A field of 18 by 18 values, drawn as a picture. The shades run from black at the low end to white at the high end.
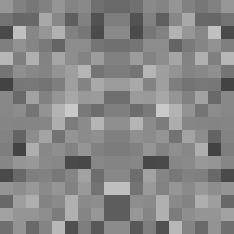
Mirror symmetry: left to right. Average level on the scale: 50%. Slope: none. Odd rows or columns: none. Grain: fine.
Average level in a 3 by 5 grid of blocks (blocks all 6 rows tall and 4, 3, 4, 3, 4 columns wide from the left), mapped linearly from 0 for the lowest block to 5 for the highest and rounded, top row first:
3 4 0 4 3 | 2 5 4 5 2 | 3 3 2 3 3
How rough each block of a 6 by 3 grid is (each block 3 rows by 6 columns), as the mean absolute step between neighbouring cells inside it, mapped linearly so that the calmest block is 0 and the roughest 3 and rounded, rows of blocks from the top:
3 1 3 | 2 1 2 | 2 1 2 | 2 0 2 | 1 3 1 | 3 2 3
